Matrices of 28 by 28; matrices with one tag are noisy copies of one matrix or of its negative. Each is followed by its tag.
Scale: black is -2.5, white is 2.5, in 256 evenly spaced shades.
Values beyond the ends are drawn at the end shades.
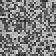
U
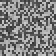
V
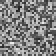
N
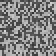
V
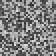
U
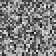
V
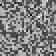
U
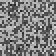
V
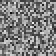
V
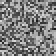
N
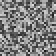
U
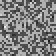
U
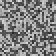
U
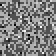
V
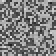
N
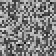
V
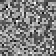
N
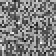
V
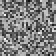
U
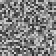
N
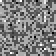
U
